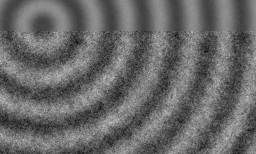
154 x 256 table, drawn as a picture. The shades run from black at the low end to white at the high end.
Seam: horizontal, 20% of the way down, the top part calmer. Average level on the scale: 40%. Odd rows or columns: none. Slope: none. Rings: centred on the top left.
